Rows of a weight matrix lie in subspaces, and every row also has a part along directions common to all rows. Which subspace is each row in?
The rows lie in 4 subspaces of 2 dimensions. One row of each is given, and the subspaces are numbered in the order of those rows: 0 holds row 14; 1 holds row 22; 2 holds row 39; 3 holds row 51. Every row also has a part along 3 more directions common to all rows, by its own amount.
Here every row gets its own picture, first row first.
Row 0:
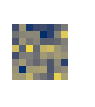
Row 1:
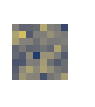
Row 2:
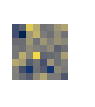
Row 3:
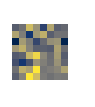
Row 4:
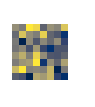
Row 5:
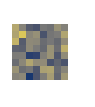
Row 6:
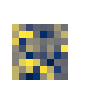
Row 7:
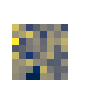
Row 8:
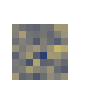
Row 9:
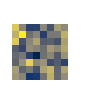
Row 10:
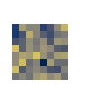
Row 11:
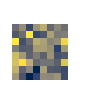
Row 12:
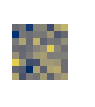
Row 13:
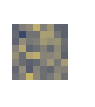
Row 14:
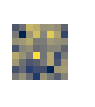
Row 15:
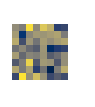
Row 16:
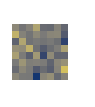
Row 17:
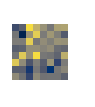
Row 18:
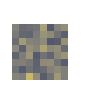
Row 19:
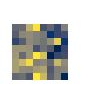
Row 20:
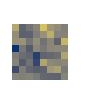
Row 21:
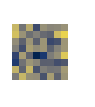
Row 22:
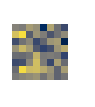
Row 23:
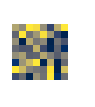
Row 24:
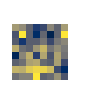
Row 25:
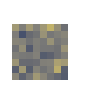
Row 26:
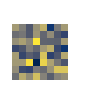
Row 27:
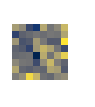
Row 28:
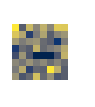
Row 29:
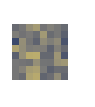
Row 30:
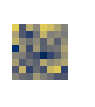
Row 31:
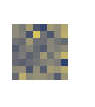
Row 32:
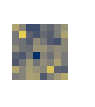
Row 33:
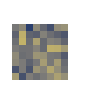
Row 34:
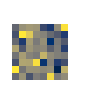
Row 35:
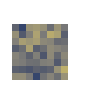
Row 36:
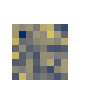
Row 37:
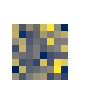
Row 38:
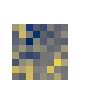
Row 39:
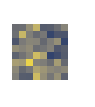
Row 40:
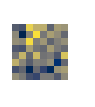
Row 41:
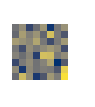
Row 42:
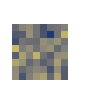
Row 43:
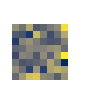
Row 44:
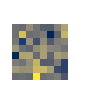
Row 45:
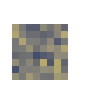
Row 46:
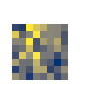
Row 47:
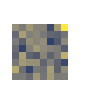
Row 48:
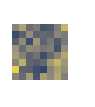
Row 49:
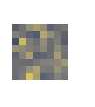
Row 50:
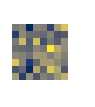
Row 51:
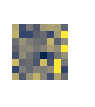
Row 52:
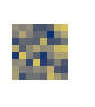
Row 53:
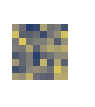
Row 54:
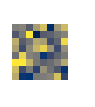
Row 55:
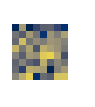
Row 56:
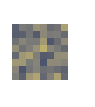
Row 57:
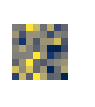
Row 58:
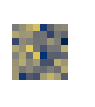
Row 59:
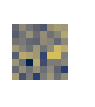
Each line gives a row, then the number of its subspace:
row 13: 1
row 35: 0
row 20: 3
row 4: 3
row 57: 2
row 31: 1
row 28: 3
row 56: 1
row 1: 0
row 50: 2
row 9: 1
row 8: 2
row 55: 3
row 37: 3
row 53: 3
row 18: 1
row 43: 1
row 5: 1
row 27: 0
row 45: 3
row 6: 1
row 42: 3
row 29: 1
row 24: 0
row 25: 3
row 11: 1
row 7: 1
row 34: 3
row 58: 0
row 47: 3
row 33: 2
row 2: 0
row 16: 0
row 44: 0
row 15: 2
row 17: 0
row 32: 0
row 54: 1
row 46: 0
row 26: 2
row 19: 2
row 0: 3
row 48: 0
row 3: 1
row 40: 0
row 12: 2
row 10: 3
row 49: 1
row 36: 2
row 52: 2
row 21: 2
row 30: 3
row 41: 3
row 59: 2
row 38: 0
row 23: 3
